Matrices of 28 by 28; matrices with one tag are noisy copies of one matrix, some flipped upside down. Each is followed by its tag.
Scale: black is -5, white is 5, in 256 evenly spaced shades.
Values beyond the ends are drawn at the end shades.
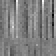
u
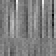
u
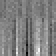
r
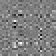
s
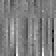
u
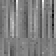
u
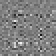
s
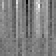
r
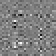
s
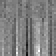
r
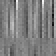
u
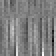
u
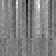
r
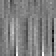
u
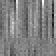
u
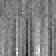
r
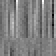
u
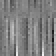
u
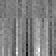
r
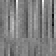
u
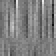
u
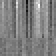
r
